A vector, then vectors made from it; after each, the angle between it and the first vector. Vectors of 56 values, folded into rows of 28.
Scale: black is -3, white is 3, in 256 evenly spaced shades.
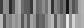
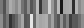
orthogonal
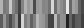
nearly opposite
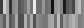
partly aligned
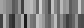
partly opposed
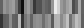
orthogonal
